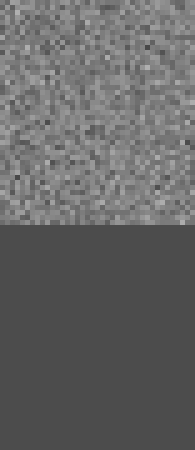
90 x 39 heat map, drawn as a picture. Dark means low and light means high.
It is made of 2 by 1 panels. Panel 1,1: middling, fine-grained. Panel 2,1: low, flat.
